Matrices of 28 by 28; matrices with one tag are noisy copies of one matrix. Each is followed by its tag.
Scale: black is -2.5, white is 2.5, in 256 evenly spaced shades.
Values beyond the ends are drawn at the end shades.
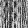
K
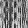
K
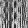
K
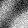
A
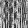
K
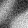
A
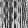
K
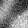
A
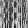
K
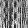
K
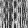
K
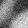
A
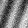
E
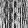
K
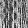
K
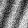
E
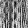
K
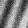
E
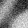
A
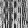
K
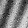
E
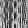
K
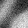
A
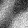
A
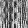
K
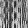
K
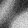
A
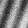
E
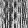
K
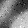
A
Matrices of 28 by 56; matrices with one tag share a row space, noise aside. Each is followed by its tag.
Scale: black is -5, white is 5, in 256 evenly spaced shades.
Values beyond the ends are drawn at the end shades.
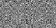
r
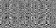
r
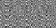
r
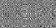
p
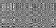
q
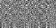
r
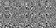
r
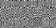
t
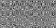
q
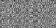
q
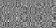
p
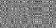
t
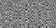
r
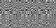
r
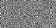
t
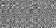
q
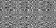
r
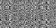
r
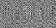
p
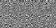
r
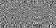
t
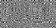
t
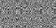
p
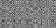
q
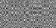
t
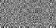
t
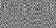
t
